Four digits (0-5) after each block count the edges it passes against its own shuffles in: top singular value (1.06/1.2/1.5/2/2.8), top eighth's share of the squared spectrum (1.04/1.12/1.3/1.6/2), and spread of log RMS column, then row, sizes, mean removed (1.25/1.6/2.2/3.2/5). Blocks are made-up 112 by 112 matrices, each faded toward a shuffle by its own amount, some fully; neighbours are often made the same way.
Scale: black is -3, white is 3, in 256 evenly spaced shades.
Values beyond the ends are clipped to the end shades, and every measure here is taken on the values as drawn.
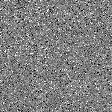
0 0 0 0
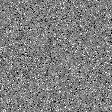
0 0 0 0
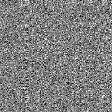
4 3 2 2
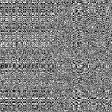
5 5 3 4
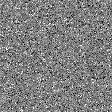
3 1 0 0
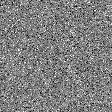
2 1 0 0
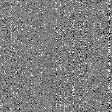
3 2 3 0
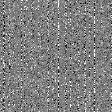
2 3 4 0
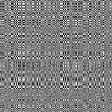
5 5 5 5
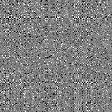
5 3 3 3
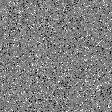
3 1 0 0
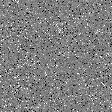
3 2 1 0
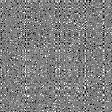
5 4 3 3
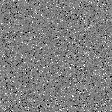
3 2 1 0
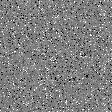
0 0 0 0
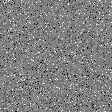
0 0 0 0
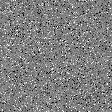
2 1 0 0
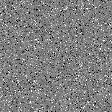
3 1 0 0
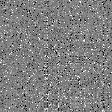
4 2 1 0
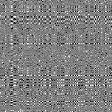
5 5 3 4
